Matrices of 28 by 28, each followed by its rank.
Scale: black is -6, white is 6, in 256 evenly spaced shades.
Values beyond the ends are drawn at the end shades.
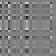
one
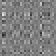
two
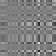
one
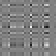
one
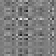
two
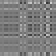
one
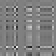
one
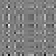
two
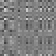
two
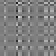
one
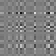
one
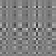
one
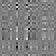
two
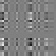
one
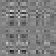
two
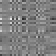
two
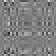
two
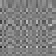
two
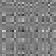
two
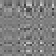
two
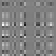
one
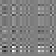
one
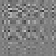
two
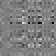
two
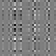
one
